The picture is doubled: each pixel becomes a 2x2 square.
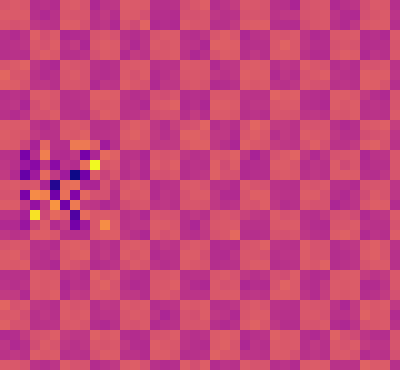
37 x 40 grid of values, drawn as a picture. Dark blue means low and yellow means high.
Grain: checkered. Roughest part: middle left. Slope: none. Mirror symmetry: none. Odd patch: rougher, in the middle left.
